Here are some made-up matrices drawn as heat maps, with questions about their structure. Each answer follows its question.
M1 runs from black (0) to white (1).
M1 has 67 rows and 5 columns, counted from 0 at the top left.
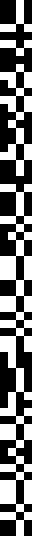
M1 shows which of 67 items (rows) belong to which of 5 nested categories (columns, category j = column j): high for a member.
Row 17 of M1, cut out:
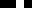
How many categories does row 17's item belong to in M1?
2
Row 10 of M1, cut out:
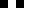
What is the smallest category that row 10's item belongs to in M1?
3
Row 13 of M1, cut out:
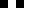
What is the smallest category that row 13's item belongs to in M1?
3
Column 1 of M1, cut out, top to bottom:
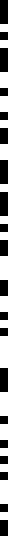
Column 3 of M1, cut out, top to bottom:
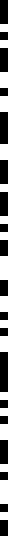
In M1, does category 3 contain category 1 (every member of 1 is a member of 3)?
no
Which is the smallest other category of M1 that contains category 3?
1
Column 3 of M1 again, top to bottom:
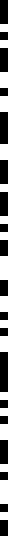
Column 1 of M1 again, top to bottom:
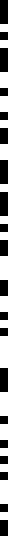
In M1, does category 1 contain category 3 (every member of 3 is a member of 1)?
yes
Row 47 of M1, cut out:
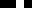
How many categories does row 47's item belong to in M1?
2
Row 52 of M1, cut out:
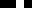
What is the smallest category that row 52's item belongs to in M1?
2
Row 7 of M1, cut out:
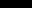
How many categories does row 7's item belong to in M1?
1
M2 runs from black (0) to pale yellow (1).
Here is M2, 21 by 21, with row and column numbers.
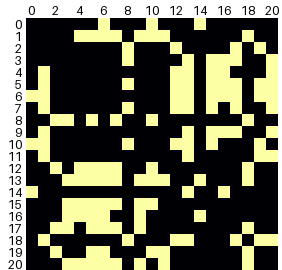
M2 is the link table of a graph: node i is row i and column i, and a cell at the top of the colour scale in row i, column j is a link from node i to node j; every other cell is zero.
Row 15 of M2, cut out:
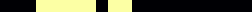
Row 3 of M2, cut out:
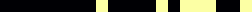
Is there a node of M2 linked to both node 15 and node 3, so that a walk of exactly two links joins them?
no
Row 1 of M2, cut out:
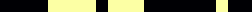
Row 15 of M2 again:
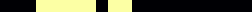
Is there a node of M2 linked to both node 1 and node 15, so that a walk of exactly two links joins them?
yes
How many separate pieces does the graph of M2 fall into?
1
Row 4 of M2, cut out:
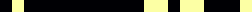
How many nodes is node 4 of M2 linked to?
6
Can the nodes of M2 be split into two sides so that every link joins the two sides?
yes
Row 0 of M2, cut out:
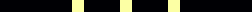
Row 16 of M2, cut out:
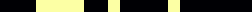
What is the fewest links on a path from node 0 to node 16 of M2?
2
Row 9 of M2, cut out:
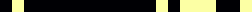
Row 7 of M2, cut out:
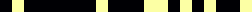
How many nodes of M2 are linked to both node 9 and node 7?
5
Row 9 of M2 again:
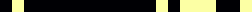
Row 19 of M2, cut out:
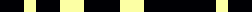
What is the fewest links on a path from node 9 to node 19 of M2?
3
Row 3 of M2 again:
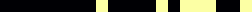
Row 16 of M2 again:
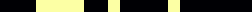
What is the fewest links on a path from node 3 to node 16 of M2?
1
